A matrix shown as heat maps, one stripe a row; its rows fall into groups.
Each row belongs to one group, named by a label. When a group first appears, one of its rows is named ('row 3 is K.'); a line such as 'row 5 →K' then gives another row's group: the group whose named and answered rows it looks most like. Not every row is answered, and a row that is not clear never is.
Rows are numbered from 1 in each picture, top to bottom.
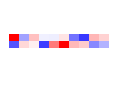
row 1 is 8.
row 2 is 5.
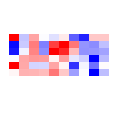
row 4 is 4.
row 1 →8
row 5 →8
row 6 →4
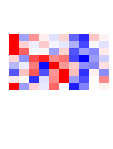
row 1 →8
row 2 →8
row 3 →8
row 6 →5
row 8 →8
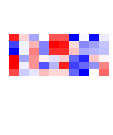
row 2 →5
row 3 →5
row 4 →8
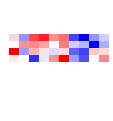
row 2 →4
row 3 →8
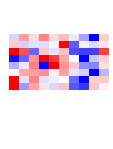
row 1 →4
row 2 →8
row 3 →8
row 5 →5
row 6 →4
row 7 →8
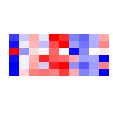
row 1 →5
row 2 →5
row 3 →8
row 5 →5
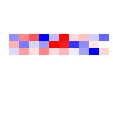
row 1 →5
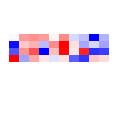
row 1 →4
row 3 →5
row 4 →8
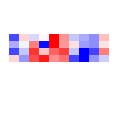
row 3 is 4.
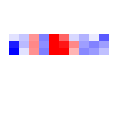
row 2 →5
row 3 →5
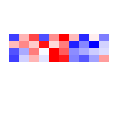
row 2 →4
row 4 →5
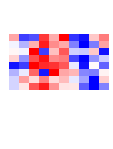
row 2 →4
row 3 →5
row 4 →4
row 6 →5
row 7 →4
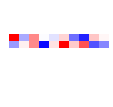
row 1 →8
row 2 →5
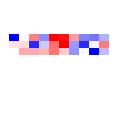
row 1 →5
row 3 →4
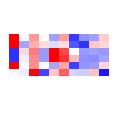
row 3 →5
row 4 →5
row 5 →8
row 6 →5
